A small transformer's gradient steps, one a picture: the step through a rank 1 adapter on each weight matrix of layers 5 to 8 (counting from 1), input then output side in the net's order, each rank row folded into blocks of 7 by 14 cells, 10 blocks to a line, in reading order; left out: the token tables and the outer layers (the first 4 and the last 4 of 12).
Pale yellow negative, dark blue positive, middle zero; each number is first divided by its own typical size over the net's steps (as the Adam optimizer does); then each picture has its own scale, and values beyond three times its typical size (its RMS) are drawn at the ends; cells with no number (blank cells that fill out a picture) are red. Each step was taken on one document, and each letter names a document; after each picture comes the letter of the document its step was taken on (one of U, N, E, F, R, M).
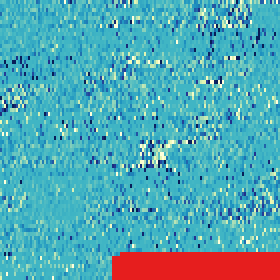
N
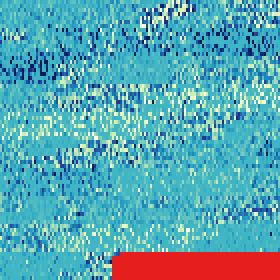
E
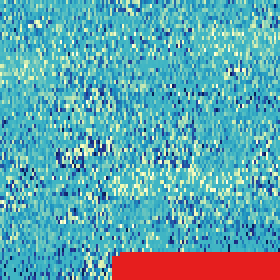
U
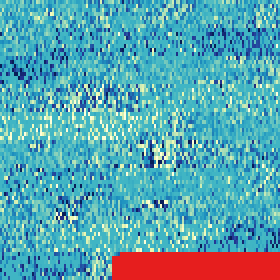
E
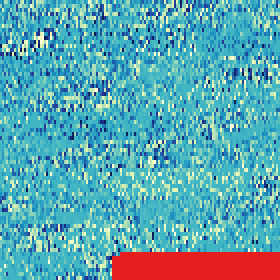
U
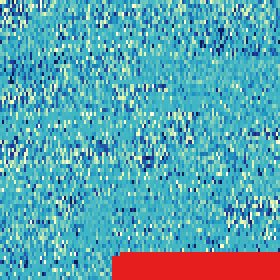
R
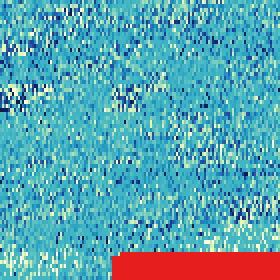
R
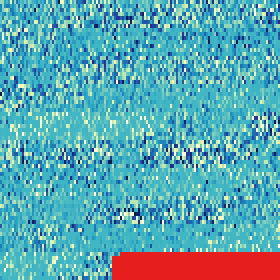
R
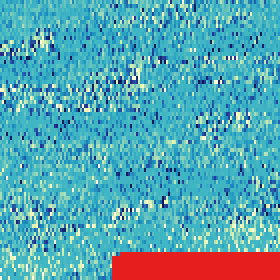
N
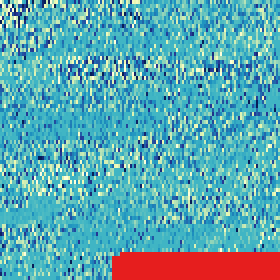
R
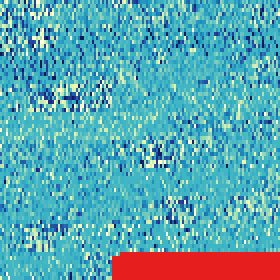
N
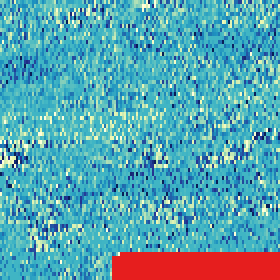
E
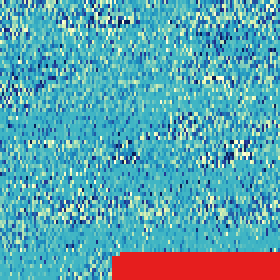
R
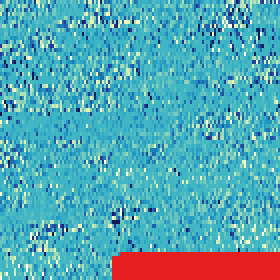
N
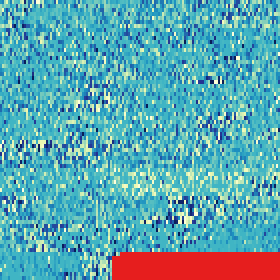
U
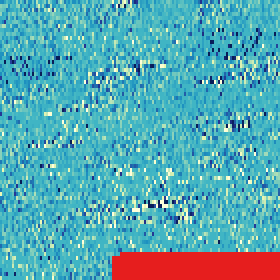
N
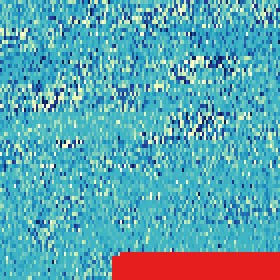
R
